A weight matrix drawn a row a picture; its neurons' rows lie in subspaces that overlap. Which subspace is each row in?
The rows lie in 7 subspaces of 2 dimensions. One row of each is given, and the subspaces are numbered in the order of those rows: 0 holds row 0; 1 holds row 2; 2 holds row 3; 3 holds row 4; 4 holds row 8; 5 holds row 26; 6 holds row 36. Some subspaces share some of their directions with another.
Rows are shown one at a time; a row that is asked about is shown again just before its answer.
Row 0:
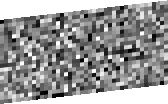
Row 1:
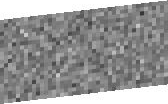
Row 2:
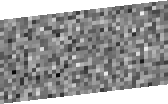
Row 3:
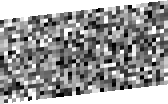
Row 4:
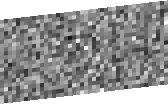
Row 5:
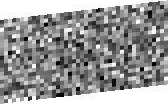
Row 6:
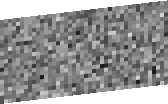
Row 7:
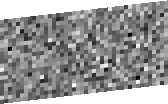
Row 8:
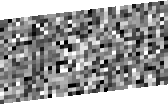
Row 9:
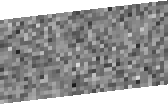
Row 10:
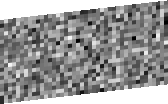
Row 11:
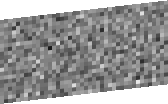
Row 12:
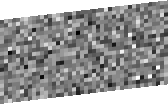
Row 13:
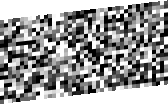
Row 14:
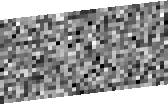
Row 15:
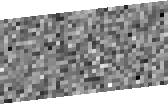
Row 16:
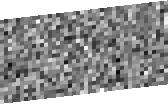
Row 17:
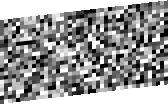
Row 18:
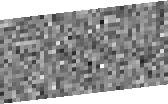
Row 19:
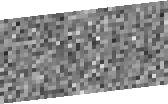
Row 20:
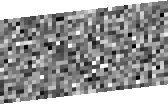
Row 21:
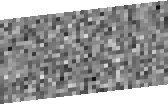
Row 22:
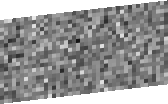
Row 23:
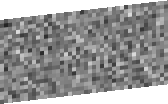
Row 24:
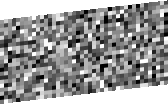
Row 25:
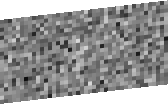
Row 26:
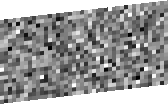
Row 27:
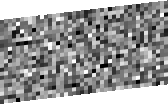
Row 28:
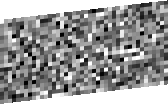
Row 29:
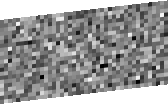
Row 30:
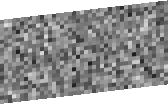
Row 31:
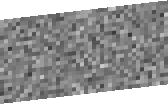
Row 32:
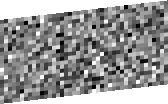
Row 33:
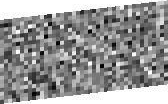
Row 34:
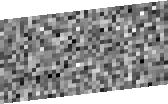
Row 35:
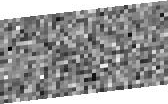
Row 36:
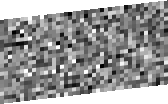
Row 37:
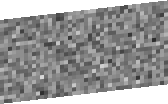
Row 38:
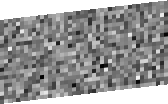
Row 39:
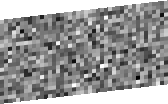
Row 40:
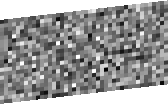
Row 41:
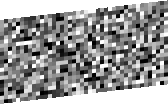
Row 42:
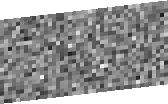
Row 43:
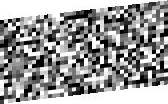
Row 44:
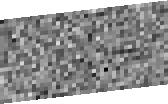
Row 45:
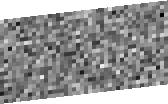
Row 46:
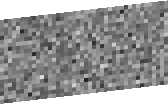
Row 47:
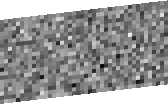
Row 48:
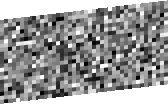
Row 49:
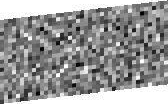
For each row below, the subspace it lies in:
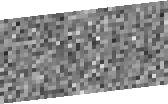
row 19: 3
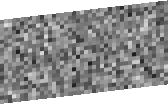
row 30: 5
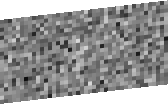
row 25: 4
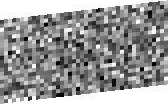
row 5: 2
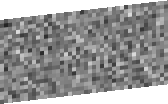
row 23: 5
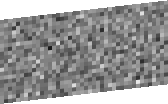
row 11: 1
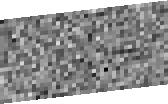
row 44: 0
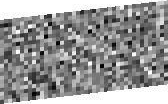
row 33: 5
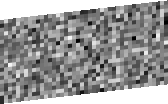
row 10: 3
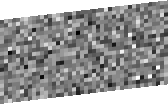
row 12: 2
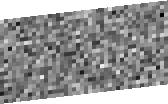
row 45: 0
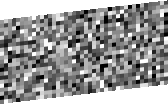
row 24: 4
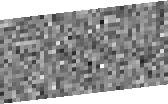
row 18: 5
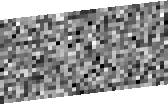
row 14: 3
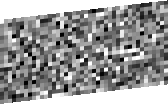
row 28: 0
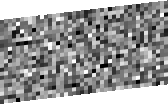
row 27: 6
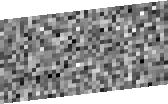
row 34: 1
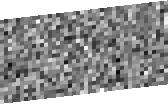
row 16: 3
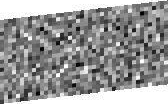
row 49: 1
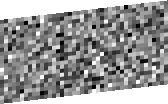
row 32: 6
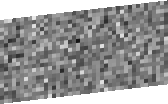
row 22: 4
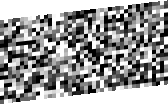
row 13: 4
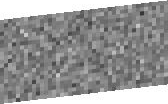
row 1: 1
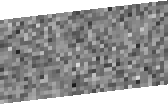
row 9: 5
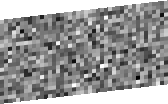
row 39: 6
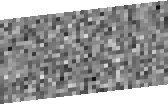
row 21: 3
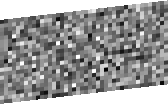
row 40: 0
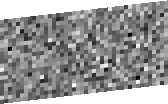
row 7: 5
